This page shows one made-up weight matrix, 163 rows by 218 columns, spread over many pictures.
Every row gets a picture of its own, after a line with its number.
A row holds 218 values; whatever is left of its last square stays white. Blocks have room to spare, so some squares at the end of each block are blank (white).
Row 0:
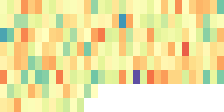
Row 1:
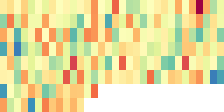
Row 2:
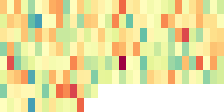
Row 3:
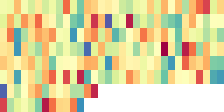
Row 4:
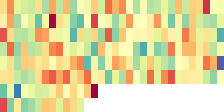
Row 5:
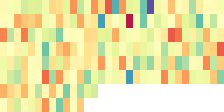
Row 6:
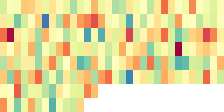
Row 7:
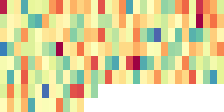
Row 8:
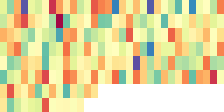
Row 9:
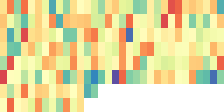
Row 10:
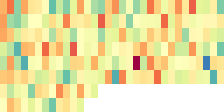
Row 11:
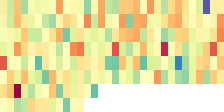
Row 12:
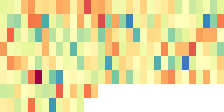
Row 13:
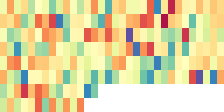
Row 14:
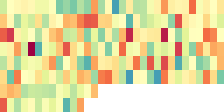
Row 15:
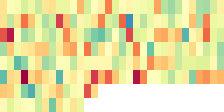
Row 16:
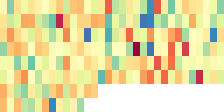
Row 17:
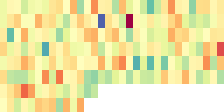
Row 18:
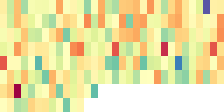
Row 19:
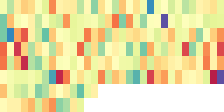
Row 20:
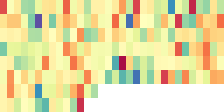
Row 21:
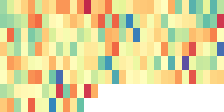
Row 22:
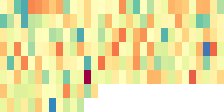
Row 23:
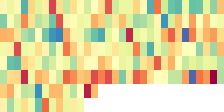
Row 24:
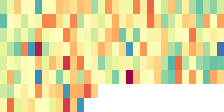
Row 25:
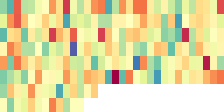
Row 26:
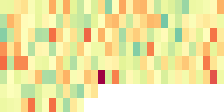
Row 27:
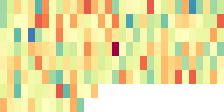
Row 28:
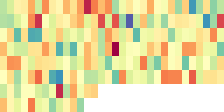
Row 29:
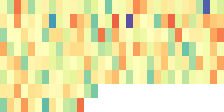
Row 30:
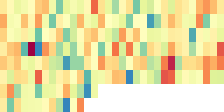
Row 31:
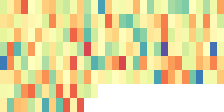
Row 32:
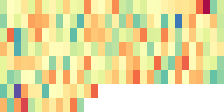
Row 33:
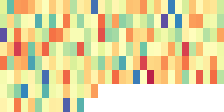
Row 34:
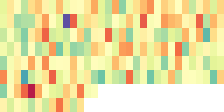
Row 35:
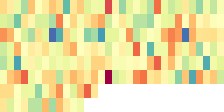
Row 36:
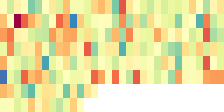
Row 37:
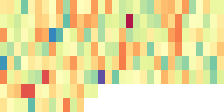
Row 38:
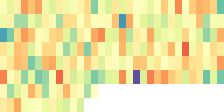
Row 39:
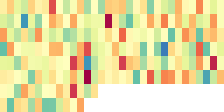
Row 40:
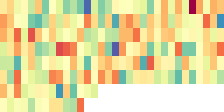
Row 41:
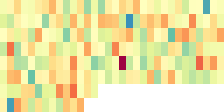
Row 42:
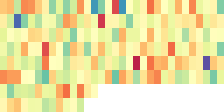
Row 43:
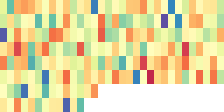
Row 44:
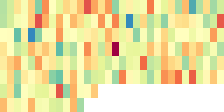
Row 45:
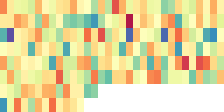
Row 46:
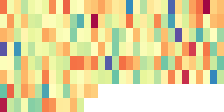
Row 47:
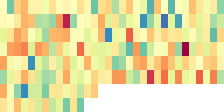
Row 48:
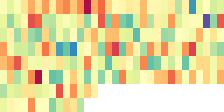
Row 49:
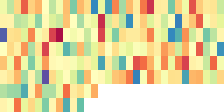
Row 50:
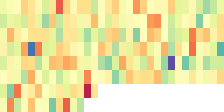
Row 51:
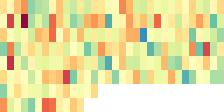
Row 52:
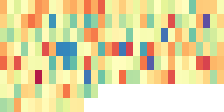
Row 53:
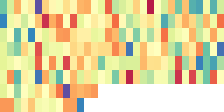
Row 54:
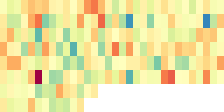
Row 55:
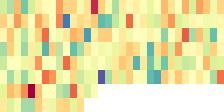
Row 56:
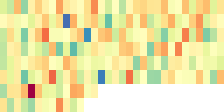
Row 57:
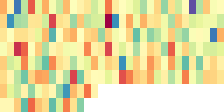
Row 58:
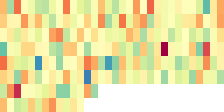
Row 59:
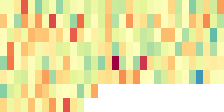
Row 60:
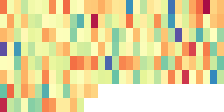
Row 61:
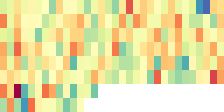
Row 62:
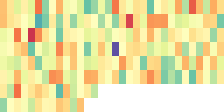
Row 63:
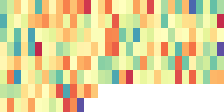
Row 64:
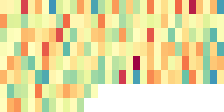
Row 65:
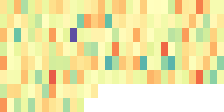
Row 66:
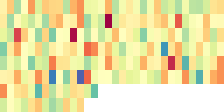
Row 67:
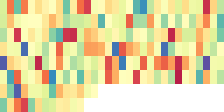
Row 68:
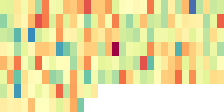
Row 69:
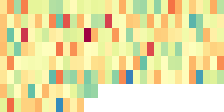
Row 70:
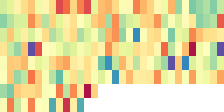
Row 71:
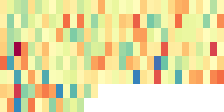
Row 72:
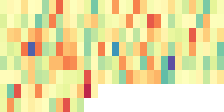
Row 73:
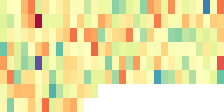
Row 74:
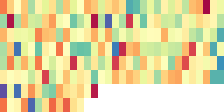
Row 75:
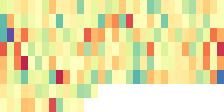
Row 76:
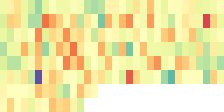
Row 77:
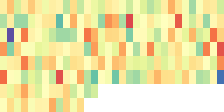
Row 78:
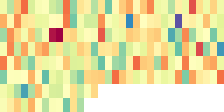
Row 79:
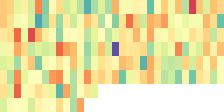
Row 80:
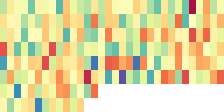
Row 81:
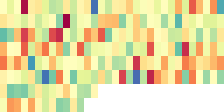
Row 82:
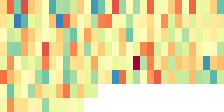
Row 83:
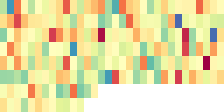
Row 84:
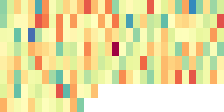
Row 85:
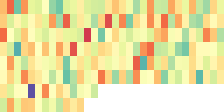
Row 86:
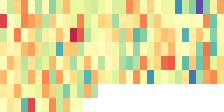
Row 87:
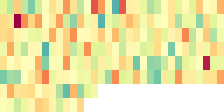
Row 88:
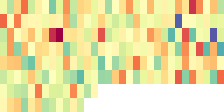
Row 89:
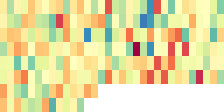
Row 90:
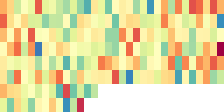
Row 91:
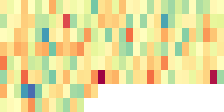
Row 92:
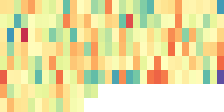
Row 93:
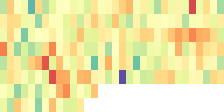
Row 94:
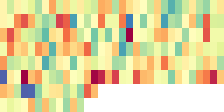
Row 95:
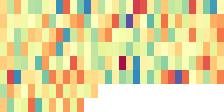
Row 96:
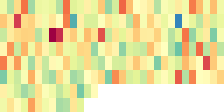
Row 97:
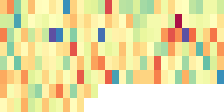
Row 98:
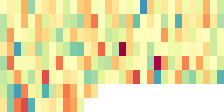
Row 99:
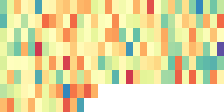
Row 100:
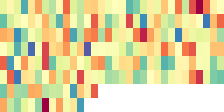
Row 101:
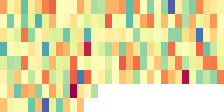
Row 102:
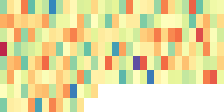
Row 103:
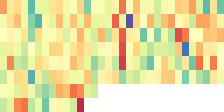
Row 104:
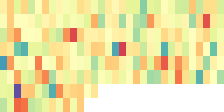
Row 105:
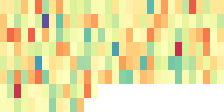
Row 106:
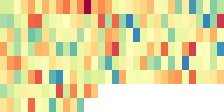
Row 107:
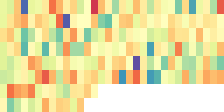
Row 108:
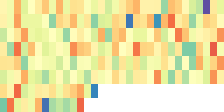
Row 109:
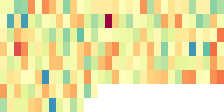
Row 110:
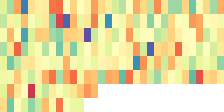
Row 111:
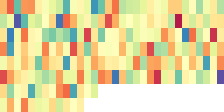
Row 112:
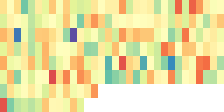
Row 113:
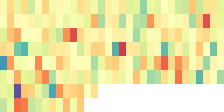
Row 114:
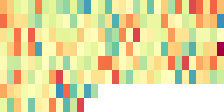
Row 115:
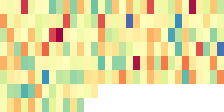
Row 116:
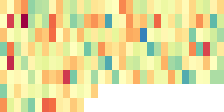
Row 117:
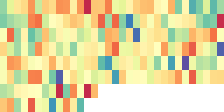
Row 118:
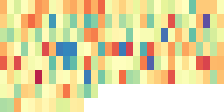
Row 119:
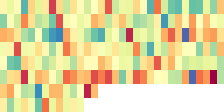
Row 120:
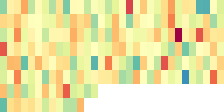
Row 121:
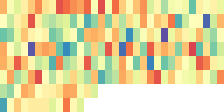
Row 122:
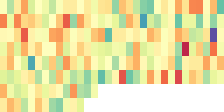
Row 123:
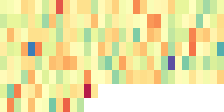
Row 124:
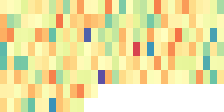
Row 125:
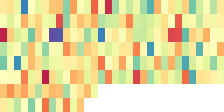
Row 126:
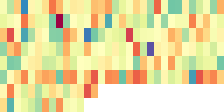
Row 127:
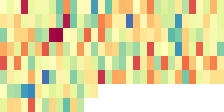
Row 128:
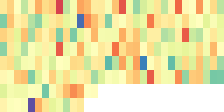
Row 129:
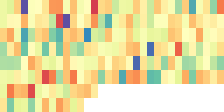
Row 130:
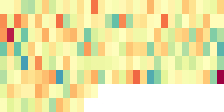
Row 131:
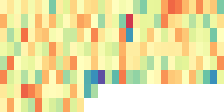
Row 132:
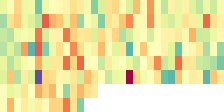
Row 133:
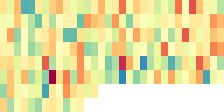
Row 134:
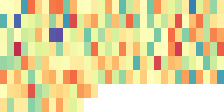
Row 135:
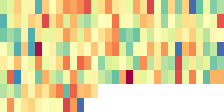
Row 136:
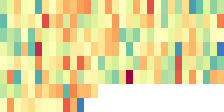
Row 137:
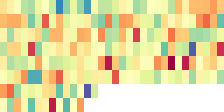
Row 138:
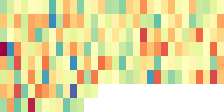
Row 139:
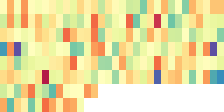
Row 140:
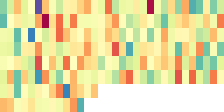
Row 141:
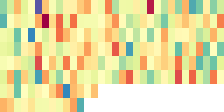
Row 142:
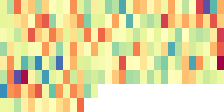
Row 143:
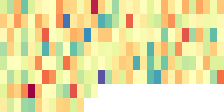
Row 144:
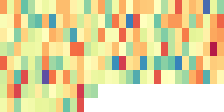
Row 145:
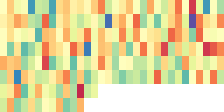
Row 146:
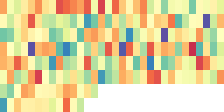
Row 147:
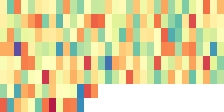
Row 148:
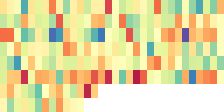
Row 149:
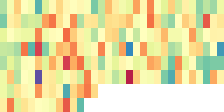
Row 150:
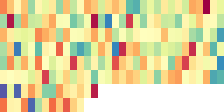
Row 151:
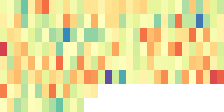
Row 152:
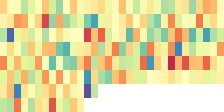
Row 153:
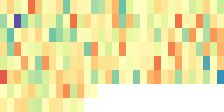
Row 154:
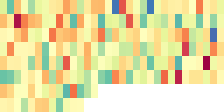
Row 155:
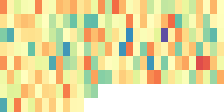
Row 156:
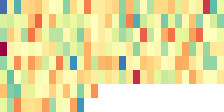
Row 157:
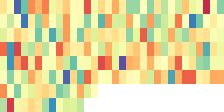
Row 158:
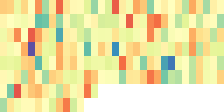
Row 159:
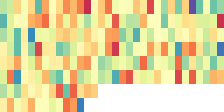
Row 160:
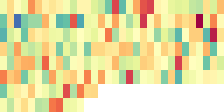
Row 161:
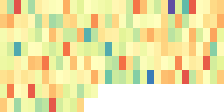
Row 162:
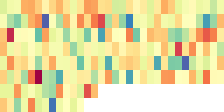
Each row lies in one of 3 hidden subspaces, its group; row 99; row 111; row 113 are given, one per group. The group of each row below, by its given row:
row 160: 111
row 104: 113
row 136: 99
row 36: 111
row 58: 113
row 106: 99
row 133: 113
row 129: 111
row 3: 113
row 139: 113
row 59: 113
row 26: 111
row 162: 99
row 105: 99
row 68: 99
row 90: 99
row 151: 113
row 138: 113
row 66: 113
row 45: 99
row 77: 111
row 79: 99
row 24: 99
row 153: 111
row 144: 113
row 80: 113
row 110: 111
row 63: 99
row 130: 111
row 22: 113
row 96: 111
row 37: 111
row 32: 113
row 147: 113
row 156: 113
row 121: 99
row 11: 113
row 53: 99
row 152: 99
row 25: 111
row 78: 111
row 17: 111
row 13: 111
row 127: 111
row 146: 99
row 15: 111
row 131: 111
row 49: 111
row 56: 111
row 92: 111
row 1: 113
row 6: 99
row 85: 111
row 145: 113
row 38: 111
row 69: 111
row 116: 113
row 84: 99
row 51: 113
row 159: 99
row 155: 99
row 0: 111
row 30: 99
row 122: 111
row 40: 99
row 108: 113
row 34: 111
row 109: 113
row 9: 111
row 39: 113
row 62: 99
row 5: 111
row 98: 113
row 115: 111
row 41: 113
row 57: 113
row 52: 99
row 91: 111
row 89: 111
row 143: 111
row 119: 111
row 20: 113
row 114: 99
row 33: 111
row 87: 111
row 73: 113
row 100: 113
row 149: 99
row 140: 99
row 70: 99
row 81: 111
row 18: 113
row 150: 113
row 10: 111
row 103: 113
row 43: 111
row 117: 99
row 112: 113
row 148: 111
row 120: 113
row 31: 113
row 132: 99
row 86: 113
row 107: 111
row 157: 113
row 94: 111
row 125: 111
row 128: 113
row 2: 113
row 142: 113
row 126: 111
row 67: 113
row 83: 111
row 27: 99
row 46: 113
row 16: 111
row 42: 111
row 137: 99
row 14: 99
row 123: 99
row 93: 113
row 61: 113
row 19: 111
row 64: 111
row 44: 99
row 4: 113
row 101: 113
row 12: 99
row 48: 99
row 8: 111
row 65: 113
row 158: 99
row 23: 111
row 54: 99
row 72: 99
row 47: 111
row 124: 111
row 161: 113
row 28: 99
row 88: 111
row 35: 111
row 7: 113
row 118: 99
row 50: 99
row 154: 111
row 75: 111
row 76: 99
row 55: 111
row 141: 99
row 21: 99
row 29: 113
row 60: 113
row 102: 113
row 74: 113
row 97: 111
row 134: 111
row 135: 99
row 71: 113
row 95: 113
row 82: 111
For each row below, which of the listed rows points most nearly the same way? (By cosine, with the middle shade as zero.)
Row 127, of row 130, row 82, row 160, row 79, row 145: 82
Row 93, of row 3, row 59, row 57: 3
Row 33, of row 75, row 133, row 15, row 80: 75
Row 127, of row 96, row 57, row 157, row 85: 96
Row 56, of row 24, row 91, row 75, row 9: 24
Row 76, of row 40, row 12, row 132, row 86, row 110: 132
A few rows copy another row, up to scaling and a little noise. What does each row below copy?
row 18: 11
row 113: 104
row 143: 55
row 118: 52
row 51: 116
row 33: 43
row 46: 60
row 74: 150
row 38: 0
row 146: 121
